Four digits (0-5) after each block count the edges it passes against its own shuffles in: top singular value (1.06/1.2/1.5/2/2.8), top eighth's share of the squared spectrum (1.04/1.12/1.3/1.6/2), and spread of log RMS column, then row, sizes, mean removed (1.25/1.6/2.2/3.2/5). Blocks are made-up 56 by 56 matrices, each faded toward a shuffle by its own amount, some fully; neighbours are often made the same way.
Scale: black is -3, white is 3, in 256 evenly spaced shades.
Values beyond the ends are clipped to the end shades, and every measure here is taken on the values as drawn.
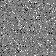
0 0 0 0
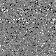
1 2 0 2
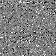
1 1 0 2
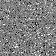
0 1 0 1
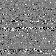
2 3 0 3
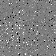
2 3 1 1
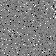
0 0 0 0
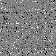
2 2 1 2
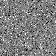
1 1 0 0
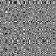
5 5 3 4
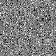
3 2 1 0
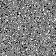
0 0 0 0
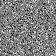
1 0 0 0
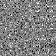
3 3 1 1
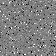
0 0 0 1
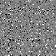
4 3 1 2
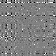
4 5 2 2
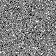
0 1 0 0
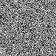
2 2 0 0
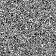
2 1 0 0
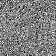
2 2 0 1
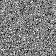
0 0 0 0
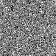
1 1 0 0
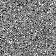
0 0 0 0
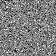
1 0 0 0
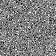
1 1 0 0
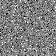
1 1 0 0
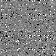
2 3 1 2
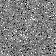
0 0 0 0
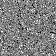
0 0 0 0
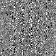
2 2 3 0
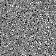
1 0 1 0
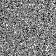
0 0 1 0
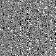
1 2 3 0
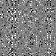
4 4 2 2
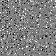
3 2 1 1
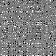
4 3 1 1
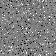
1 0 0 0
